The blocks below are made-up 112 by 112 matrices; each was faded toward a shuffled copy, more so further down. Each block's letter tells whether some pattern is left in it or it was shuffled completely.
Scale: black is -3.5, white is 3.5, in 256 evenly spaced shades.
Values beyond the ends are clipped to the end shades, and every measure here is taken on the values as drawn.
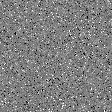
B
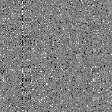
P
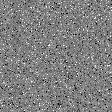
B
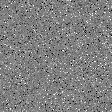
B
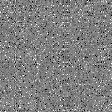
P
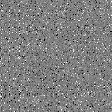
P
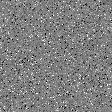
B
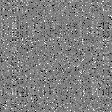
P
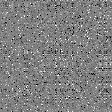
P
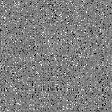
P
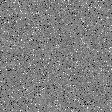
B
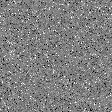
B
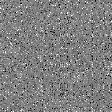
P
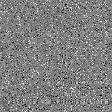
P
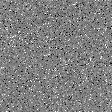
B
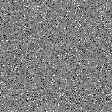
P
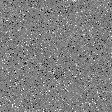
B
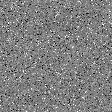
B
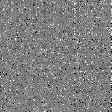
P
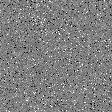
B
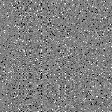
P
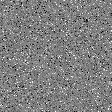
B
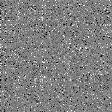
P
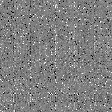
P
